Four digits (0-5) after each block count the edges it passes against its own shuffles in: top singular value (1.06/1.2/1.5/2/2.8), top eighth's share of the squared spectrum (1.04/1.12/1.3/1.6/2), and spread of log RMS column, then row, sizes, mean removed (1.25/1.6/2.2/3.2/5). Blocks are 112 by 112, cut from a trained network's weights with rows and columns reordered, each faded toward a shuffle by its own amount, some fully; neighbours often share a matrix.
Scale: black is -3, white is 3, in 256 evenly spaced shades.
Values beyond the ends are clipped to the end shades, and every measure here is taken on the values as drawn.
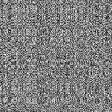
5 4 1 2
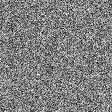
2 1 0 0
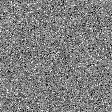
1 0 0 0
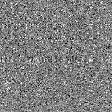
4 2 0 2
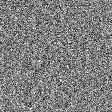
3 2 0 0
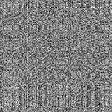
4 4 0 2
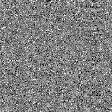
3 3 2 1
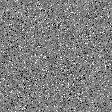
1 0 0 0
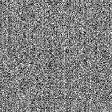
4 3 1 1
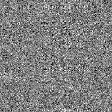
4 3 2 2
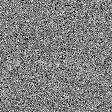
0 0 0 0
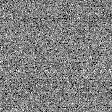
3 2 0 1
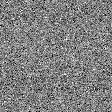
2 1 0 0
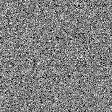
2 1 0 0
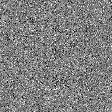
3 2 1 1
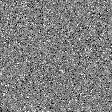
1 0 0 0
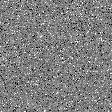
1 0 0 0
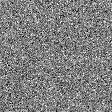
0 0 0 0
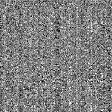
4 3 2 2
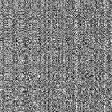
4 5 2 3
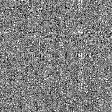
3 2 1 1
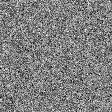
0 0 0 0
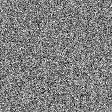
0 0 0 0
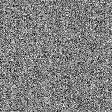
2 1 0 0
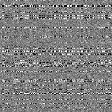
5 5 2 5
